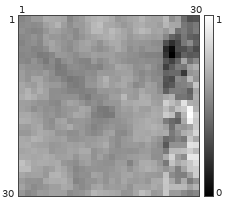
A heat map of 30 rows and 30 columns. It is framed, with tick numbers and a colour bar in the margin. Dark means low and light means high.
Grain: blotchy. Mirror symmetry: none. Seam: vertical, 80% of the way across, the left part calmer. Ninth with the lowest average: top right.
